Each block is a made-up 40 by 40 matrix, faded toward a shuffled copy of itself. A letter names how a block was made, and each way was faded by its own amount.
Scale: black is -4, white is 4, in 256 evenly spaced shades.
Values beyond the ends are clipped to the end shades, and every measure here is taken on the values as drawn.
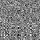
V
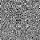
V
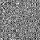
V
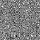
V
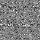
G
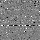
G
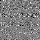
G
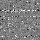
G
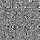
V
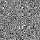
V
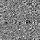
V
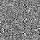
V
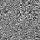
V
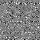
G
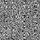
V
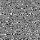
G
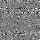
G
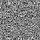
V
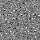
G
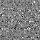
G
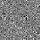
V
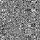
V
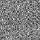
V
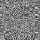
V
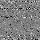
G
